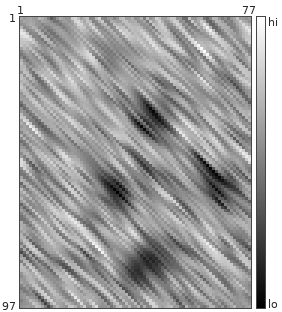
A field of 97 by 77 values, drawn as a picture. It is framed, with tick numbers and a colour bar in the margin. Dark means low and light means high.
Mirror symmetry: none. Odd rows or columns: none. Average level on the scale: 60%. Grain: diagonal, down to the right. Dips: four.
